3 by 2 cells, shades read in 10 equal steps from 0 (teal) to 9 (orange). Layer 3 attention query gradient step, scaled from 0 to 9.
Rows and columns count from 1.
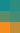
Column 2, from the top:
1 2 7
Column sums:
12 10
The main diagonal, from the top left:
0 2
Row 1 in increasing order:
0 1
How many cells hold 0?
1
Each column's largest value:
9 7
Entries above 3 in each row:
0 0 2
